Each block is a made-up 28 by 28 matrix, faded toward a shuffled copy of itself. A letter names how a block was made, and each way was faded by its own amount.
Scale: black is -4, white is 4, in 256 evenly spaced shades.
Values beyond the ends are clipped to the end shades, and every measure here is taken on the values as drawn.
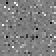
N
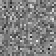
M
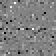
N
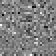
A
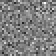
M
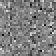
A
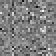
A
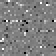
N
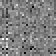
A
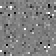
N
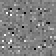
N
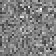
M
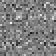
A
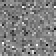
A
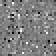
N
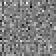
A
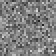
M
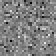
A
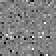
N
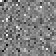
A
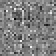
A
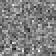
M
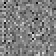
A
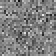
M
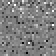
N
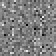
A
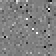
N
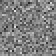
M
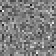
M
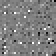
N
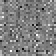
A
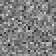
M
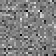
A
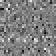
A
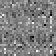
A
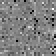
N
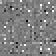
N
